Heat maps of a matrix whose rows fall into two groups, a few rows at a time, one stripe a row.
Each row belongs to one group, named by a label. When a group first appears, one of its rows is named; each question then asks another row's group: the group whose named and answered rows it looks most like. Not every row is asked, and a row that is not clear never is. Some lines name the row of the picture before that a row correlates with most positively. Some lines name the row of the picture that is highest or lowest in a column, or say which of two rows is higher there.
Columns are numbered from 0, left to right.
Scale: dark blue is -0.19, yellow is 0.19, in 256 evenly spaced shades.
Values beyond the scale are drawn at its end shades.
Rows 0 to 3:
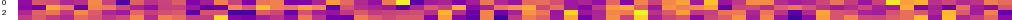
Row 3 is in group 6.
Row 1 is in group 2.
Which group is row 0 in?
6
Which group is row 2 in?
6
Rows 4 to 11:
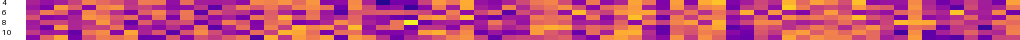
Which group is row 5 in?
2
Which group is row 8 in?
6
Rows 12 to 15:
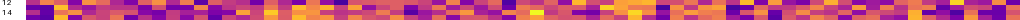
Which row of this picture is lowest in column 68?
14
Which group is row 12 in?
6
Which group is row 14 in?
2
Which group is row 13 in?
2
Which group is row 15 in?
2
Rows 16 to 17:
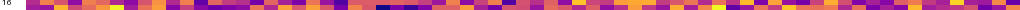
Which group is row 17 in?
2
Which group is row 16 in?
6
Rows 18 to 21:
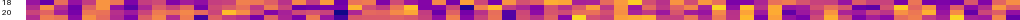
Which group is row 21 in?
6
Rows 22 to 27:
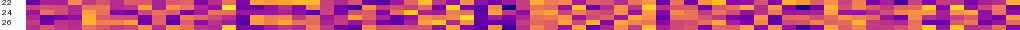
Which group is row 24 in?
6
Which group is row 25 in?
2
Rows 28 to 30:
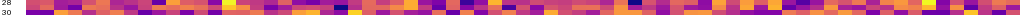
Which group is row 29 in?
6
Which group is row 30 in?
2
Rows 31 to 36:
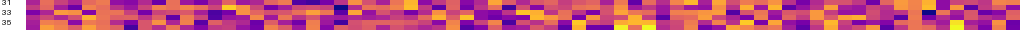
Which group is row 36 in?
6
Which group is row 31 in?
6
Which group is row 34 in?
2
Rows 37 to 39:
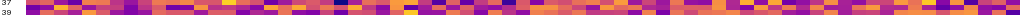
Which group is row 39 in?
6
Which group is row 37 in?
6
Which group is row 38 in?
2
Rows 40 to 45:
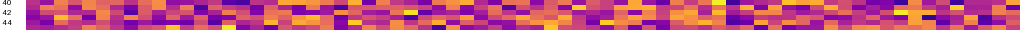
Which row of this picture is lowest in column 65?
44
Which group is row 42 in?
6
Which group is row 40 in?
2
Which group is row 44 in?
2
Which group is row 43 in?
2
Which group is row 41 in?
6
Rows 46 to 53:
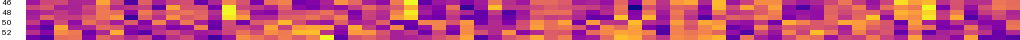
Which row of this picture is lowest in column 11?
51
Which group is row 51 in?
2
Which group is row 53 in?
2
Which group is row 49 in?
6
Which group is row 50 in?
2
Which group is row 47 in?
6
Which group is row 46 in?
6
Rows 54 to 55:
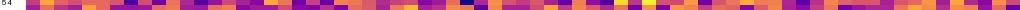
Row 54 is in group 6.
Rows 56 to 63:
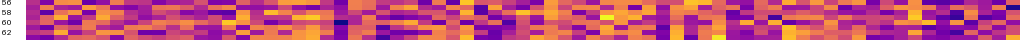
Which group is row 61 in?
2
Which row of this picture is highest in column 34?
58
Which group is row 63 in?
2
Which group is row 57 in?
6
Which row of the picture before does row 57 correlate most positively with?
55
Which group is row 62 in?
2
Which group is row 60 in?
6
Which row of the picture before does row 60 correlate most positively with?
55
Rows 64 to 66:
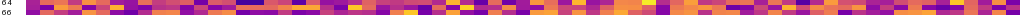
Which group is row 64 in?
6
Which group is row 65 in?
2
